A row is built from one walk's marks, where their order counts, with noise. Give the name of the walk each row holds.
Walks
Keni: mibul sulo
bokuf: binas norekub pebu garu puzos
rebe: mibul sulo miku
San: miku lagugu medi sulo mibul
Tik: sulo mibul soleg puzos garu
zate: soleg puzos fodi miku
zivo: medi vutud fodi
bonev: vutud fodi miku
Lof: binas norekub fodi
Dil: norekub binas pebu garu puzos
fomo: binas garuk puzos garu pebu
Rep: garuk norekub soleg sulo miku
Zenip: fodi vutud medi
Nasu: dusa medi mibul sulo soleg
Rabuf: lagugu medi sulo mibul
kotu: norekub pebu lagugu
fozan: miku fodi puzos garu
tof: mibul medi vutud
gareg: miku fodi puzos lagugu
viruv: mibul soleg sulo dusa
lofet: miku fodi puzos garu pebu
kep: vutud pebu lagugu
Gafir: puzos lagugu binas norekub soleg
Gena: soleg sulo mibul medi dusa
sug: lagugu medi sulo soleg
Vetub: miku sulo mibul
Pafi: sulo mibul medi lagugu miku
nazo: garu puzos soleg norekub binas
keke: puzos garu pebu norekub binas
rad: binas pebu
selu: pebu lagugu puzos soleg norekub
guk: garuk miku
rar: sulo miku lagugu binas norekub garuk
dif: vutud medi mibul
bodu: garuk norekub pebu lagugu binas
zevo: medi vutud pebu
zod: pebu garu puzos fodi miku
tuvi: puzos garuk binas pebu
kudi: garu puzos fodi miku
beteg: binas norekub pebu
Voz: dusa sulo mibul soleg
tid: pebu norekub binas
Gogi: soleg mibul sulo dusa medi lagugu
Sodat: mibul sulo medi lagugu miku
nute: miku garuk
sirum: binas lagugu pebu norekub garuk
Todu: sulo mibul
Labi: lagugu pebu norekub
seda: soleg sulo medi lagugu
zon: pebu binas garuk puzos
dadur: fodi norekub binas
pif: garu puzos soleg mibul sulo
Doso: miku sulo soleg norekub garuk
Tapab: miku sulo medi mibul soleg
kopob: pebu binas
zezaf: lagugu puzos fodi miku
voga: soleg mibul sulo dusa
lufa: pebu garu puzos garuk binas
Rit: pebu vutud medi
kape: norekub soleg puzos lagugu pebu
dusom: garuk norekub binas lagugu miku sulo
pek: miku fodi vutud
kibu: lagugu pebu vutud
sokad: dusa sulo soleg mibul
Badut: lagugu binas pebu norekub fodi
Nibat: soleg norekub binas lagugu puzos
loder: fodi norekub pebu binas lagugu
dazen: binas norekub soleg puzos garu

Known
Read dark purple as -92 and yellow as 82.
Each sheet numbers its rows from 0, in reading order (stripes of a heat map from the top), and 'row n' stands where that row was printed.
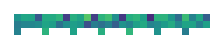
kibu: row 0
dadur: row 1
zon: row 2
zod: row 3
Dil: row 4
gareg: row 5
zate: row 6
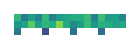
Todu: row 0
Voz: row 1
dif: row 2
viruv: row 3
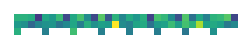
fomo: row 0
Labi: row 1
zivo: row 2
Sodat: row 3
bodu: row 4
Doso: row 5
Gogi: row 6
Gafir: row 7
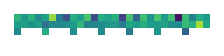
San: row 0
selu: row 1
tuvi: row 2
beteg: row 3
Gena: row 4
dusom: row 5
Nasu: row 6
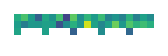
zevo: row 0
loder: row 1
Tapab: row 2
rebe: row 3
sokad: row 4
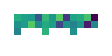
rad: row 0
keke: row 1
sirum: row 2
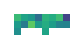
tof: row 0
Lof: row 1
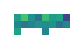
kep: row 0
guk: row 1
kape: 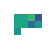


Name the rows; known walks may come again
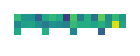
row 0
fozan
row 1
bokuf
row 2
voga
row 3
Tapab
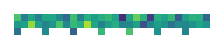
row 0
Vetub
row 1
kotu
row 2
Nasu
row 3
Dil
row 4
lufa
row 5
kopob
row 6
Rit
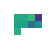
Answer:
dadur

